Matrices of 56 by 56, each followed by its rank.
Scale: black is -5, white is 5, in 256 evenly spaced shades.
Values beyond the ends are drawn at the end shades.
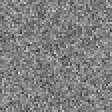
full rank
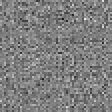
ten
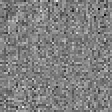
ten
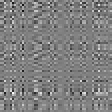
two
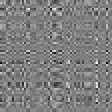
three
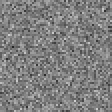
full rank
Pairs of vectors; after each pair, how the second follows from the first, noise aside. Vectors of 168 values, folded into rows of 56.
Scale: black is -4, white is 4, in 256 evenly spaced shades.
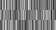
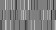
partly zeroed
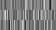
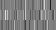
partly zeroed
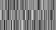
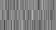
shrunk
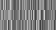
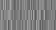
shrunk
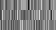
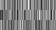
sign-scrambled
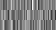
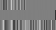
partly zeroed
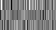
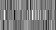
wrapped around
